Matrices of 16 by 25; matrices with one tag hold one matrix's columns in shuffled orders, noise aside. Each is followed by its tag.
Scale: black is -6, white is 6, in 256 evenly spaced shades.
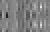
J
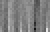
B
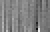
B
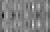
J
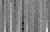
B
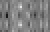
J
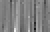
B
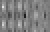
J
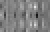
J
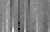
B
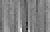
B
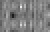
J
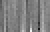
B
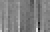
B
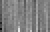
B
